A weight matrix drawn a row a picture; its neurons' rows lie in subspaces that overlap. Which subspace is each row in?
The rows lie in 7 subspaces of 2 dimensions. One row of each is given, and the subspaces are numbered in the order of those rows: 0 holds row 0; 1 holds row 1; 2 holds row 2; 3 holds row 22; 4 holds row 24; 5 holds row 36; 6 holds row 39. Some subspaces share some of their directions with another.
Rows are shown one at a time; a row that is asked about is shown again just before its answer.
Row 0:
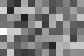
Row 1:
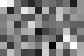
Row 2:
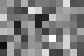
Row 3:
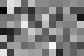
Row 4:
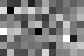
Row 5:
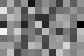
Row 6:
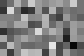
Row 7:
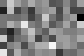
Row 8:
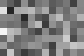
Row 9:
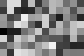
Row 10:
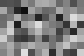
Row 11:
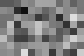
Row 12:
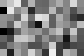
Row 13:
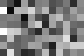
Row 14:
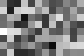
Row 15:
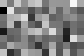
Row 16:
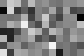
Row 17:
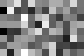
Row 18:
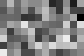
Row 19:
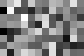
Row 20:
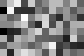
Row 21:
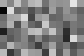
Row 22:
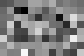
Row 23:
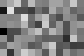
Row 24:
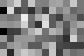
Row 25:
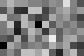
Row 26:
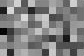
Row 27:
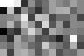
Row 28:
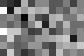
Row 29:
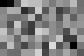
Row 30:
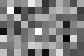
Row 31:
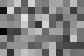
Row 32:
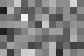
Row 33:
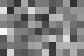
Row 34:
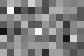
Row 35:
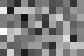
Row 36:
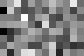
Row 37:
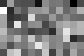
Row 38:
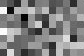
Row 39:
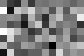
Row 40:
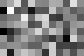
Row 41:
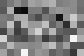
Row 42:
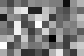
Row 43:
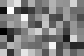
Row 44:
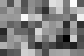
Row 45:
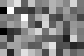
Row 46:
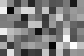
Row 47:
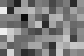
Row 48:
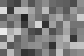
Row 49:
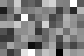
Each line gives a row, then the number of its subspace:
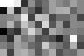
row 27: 1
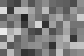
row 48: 2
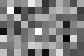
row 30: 5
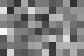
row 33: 2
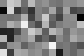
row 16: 6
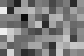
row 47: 5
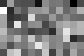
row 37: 0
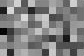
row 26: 2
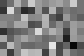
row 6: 1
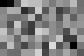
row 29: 1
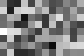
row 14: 0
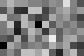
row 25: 2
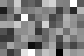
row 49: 5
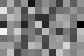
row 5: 4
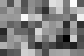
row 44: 6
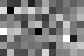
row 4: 5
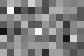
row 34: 5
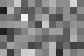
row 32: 5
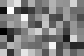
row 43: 4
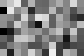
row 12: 3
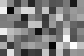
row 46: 1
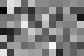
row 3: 6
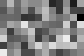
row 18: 6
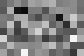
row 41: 3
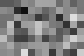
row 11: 3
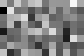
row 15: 0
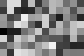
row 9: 0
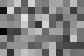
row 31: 4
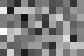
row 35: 3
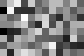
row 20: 0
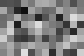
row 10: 3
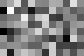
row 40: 2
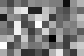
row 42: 2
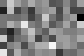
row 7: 6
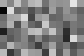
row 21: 0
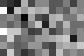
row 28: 1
